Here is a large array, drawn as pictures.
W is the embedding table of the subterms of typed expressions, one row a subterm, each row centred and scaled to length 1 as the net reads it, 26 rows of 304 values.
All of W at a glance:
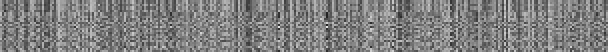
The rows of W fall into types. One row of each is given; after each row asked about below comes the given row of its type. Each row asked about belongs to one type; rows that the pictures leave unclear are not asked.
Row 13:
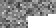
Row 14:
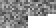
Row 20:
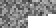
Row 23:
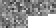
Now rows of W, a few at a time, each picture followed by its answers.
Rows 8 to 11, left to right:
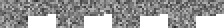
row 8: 14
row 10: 14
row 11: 13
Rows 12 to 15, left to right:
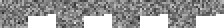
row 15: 20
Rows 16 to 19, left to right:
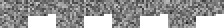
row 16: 14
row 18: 20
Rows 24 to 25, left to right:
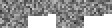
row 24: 20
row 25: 14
